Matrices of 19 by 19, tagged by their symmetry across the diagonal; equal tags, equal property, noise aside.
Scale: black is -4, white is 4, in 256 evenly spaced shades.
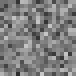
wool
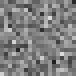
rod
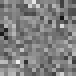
rod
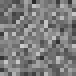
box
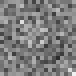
box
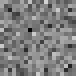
box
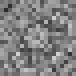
box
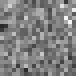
wool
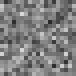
rod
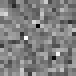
rod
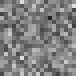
wool
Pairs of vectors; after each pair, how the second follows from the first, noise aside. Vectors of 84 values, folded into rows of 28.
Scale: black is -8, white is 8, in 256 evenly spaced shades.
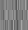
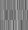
negated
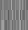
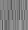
sign-scrambled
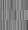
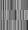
scaled up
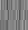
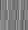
negated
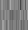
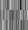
scaled up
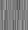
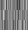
scaled up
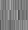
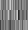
scaled up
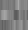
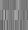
sign-scrambled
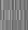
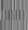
negated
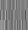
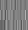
negated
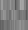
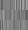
sign-scrambled
